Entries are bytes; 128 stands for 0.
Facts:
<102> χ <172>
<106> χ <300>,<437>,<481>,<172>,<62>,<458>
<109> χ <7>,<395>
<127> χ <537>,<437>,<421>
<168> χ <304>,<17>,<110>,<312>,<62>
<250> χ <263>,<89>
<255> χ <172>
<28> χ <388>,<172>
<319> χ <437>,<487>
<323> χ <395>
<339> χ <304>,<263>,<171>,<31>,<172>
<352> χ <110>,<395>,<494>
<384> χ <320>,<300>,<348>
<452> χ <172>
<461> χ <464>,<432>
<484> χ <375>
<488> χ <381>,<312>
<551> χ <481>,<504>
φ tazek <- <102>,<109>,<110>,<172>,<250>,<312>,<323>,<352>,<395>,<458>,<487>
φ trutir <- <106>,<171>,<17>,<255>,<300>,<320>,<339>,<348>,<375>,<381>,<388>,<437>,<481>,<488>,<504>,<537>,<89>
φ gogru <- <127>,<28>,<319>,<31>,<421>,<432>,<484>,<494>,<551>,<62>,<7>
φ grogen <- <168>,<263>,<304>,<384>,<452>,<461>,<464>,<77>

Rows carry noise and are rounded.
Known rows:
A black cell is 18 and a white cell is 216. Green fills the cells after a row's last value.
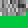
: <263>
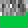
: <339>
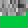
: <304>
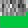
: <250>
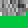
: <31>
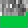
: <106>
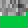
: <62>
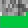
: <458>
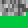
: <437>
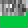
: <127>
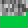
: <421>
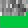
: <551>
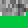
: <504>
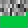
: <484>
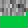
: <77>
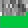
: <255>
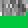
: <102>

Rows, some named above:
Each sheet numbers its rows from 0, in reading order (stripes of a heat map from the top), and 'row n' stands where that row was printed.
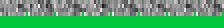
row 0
<494>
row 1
<339>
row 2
<504>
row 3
<381>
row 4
<551>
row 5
<77>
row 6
<110>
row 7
<388>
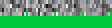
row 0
<461>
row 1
<375>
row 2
<168>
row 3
<458>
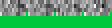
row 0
<172>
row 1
<300>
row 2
<352>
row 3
<488>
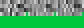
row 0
<375>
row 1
<494>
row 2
<89>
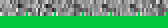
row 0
<312>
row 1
<375>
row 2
<481>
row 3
<395>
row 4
<7>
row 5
<384>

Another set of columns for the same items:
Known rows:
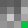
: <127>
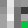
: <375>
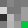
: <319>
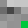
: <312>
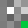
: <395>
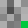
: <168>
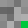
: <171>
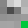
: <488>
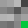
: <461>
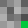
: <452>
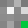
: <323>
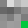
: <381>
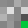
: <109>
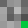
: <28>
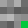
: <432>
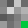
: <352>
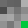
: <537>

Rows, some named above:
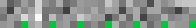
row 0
<304>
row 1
<484>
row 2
<304>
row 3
<7>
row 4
<168>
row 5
<110>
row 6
<312>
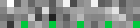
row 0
<89>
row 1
<172>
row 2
<263>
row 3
<250>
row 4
<106>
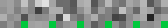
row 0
<7>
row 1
<488>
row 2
<437>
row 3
<62>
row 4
<494>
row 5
<481>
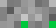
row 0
<304>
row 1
<458>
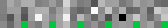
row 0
<388>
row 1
<300>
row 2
<484>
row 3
<395>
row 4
<504>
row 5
<339>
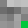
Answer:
<381>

